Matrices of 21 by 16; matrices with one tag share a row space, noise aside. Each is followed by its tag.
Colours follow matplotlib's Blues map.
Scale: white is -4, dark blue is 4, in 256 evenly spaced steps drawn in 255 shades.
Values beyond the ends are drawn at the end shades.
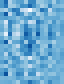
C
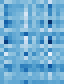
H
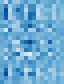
C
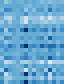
H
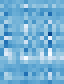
H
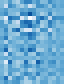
C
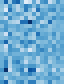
C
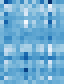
H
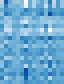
H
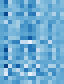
C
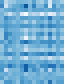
H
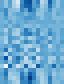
C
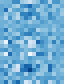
C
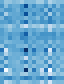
H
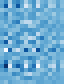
C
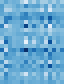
H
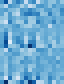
C
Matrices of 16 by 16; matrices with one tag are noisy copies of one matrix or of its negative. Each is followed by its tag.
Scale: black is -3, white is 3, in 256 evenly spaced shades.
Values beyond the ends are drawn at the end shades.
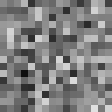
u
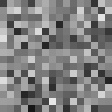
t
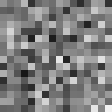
u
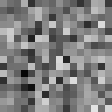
u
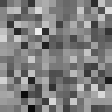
t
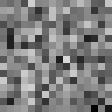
u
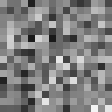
u
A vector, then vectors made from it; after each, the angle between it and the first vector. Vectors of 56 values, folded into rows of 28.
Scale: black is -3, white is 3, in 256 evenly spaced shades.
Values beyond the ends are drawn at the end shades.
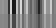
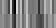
nearly parallel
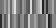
partly opposed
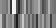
partly opposed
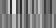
nearly opposite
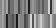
orthogonal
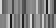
orthogonal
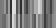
nearly opposite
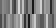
orthogonal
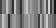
orthogonal
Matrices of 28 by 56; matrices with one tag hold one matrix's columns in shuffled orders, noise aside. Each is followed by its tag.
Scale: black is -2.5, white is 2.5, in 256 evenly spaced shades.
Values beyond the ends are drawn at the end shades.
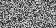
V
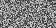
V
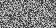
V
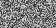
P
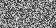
P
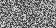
V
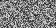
V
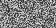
P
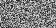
P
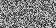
V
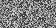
V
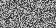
P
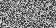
V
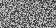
V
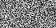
P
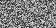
V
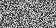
V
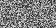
V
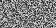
P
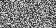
P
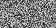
V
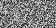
V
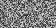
V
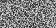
V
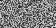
V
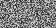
P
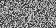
V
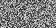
V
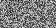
P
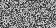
V
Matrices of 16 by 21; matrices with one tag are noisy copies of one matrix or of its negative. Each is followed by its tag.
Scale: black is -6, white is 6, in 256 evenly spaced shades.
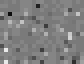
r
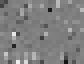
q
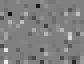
r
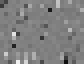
q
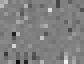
q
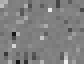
q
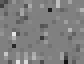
q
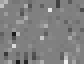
q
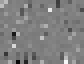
q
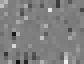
q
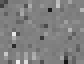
q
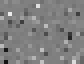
r
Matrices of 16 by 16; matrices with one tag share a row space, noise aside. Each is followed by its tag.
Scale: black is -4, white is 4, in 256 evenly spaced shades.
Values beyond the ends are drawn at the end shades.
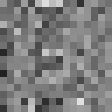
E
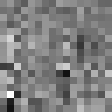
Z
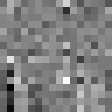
Z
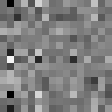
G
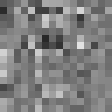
E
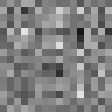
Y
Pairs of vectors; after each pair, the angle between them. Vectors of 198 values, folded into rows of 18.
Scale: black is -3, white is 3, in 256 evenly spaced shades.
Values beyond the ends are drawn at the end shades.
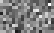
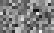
nearly opposite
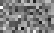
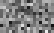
partly aligned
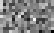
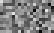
partly aligned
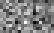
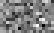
partly opposed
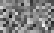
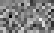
nearly parallel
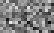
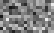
partly opposed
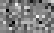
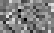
partly opposed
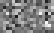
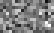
nearly parallel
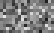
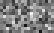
nearly parallel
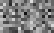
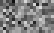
orthogonal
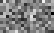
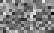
nearly parallel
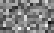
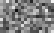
orthogonal
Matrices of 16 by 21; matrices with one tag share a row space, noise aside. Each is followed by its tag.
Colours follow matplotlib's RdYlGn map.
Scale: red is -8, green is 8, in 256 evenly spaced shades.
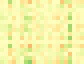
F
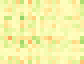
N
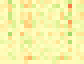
F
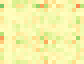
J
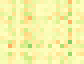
F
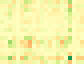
F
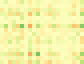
N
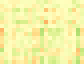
J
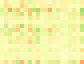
N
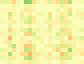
F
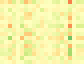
F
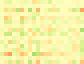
N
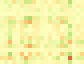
F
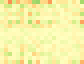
N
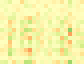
F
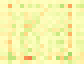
F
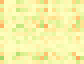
J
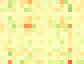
F
